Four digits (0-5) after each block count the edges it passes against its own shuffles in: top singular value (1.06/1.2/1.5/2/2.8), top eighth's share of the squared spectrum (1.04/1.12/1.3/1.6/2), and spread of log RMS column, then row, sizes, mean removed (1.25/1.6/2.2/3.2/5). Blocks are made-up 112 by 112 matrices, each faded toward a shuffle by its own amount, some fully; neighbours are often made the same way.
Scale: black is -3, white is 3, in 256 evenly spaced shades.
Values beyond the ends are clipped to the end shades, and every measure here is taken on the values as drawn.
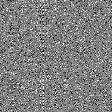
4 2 2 1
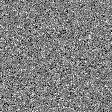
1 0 0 0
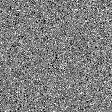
1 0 0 0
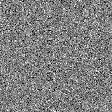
3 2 0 0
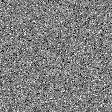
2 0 0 0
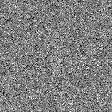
3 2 0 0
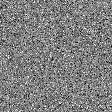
2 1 0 0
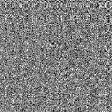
4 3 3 2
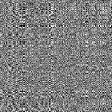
5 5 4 3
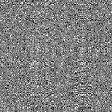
4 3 2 2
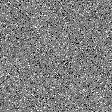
3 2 0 1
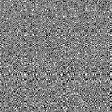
5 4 3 3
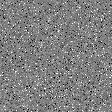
0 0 0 0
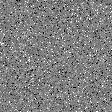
0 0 0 0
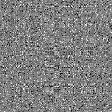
4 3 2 2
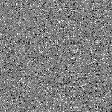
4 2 1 0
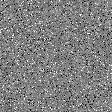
2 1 0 0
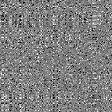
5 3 2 2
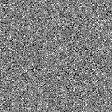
4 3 1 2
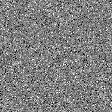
3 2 1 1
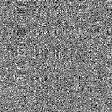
4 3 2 2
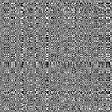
5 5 4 4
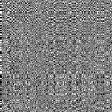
5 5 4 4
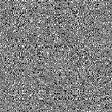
4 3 2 2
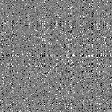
4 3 3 3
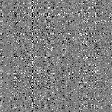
4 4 3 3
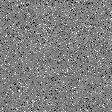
1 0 0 0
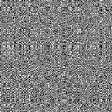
5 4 3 3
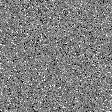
1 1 0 0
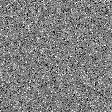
2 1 0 0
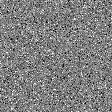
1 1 0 0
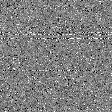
2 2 0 3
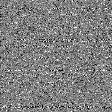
1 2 0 3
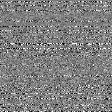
2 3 0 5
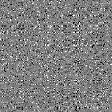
4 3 2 3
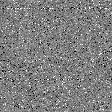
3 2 0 1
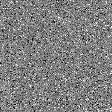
3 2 0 2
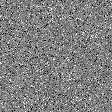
1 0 0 0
